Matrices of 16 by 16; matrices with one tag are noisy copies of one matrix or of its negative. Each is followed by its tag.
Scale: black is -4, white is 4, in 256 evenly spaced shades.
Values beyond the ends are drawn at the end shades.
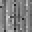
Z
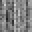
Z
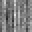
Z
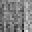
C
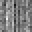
Z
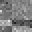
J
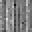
Z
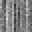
Z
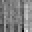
C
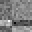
J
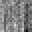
C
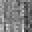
C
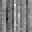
Z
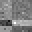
J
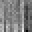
C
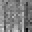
C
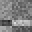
J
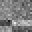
J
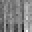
C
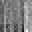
C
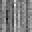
Z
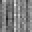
Z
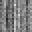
Z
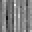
Z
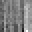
C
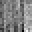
C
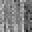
C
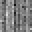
Z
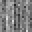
Z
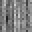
Z
